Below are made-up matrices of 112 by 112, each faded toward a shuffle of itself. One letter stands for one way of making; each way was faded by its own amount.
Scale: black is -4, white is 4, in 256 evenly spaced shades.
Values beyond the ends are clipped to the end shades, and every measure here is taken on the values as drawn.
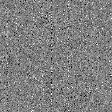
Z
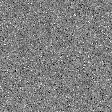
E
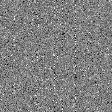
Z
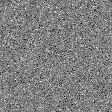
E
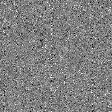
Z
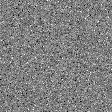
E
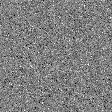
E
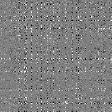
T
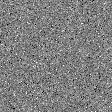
E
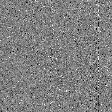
Z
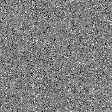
Z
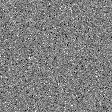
E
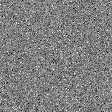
E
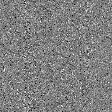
Z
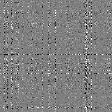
T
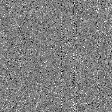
Z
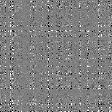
T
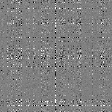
T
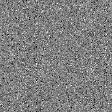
Z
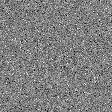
E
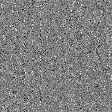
Z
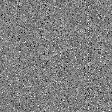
Z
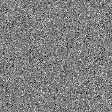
Z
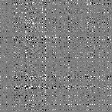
T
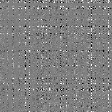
T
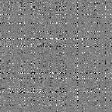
T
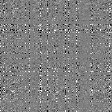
T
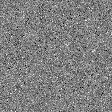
E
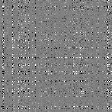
T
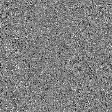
Z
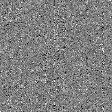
Z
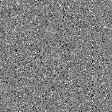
Z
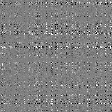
T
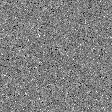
E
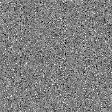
Z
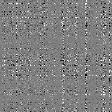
T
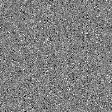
Z
